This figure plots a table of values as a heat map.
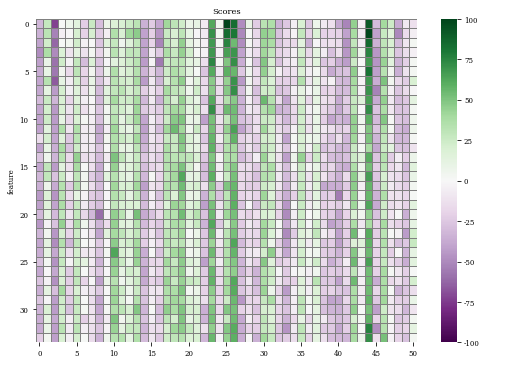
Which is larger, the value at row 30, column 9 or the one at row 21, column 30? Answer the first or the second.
the second
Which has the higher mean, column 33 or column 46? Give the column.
46
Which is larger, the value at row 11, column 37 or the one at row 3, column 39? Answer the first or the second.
the first
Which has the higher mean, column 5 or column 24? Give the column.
5
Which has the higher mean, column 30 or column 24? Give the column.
30
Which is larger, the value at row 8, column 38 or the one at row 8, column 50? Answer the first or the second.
the second
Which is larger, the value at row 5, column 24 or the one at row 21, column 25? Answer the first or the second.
the second
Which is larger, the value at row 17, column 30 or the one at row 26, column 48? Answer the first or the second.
the first
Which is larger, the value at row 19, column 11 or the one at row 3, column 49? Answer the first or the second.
the first
